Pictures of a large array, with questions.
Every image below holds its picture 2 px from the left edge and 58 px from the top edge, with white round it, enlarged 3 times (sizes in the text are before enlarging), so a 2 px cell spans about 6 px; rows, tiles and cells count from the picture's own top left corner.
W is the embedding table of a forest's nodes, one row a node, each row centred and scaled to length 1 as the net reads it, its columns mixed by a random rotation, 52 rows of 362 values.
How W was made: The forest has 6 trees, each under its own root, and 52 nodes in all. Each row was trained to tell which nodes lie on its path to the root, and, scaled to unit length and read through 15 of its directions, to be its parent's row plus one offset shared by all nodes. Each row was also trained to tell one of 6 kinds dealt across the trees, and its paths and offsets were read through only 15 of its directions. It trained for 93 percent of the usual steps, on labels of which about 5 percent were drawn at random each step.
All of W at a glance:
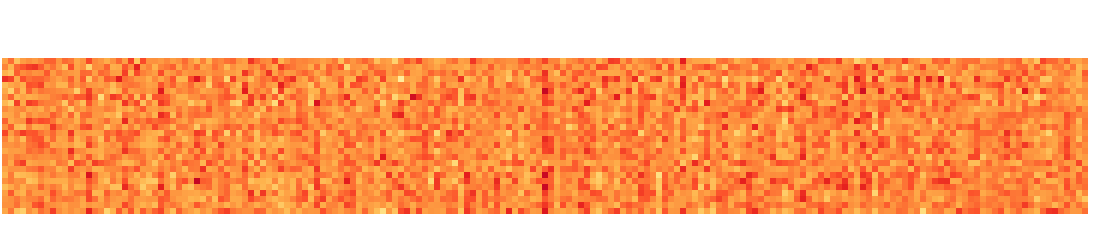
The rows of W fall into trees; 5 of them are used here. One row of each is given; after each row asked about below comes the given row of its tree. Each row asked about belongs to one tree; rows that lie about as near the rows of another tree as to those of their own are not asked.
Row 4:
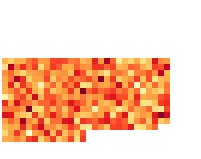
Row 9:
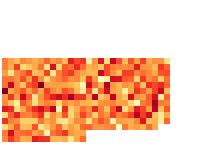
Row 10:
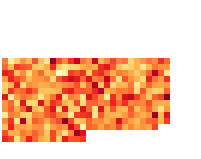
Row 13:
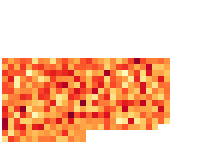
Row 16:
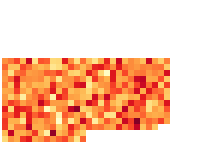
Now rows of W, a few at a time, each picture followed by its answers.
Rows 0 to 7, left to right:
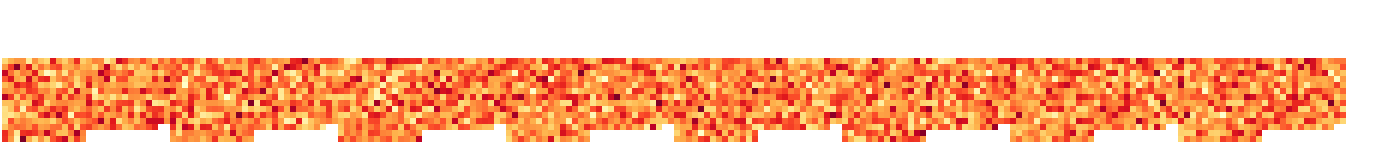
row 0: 10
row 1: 13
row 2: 9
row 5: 10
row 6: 13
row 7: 13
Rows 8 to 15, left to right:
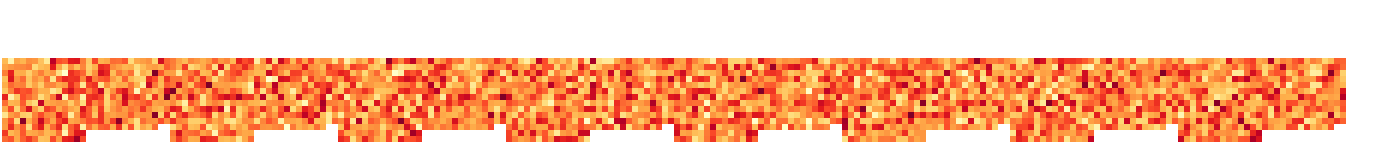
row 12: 10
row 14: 9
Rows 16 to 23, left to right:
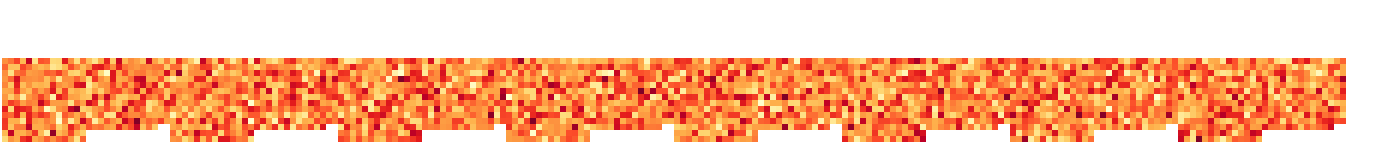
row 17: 10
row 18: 10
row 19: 4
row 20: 4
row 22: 4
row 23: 10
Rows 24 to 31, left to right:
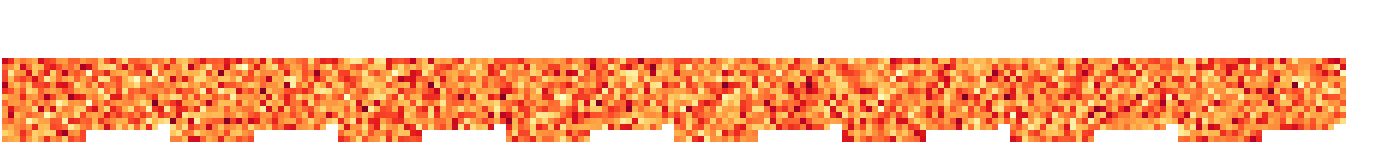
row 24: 13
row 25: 13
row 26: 10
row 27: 13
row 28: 13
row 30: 10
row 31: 13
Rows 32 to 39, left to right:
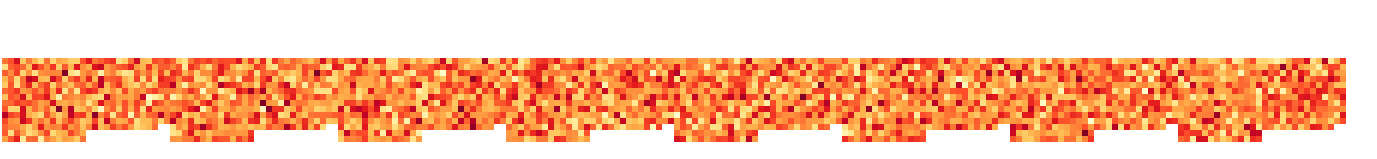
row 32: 4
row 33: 13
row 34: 16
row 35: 9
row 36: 10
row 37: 13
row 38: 10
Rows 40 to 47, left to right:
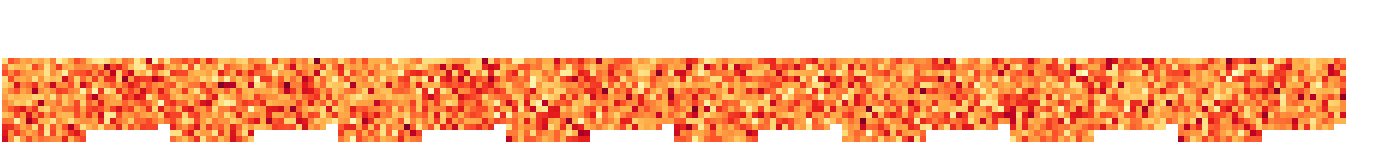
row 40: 10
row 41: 13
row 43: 10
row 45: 4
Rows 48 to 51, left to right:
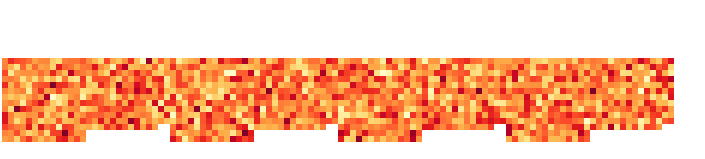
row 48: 13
